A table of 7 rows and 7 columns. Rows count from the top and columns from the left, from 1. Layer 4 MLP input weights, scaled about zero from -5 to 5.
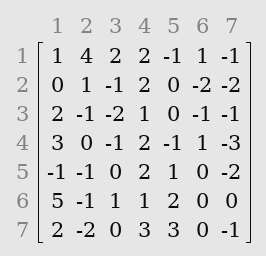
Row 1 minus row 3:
-1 5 4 1 -1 2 0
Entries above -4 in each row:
7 7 7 7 7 7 7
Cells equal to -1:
12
